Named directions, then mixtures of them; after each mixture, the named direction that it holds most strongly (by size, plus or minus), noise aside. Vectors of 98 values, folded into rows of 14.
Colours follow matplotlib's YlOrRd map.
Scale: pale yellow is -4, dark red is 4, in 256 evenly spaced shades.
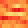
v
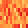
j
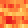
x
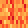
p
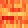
v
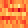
v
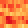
x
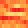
v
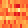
v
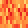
j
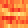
v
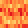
x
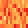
j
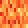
j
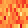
j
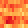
x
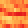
x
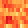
x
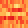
v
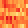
x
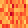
p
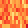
p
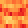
x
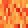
j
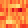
x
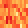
j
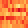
v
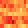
x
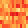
v
